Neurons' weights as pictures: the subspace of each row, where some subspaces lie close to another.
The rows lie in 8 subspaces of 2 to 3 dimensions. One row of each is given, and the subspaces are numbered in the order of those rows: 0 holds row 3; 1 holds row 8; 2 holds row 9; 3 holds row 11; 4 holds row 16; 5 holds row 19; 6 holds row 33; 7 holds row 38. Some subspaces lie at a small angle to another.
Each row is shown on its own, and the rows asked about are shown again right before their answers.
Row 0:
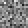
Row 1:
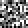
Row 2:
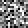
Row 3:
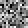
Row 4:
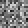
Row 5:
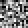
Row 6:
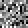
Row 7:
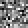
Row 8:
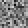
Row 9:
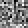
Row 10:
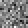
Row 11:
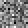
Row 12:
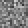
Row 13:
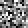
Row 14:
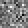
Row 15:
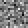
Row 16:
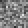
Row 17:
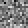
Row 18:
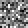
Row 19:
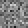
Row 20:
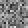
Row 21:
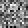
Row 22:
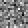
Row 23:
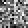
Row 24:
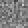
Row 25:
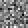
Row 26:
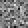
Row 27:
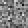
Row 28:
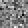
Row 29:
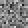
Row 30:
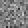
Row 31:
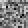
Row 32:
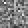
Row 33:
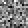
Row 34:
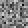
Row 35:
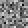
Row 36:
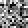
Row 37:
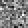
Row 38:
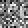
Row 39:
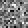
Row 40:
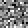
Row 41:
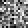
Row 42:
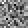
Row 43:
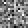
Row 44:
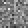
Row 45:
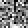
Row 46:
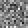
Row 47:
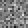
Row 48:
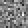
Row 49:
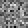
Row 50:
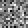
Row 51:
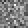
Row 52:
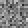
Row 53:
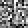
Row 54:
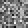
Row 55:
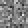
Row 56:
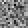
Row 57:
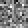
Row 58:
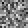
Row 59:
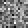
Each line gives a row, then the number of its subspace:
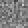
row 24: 2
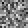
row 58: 1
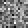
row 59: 3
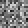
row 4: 6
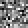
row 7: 1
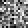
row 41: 3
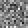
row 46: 0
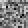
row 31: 4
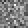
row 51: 1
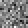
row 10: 4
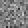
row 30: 0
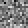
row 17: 6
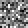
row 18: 1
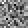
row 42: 1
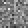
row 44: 3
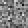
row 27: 5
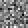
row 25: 7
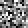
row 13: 0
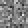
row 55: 7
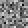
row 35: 2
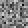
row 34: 2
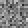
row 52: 6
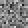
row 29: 5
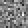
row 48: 0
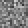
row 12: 1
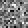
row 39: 6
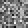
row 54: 3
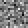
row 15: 5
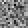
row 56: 1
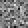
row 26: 1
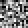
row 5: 4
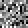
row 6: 4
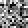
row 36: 7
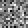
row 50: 7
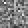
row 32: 2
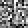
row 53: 2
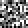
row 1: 4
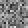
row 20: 0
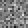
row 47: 7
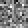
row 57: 7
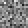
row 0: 6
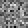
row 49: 5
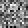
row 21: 0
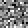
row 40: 6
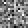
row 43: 2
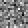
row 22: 5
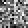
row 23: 3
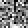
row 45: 3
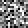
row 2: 5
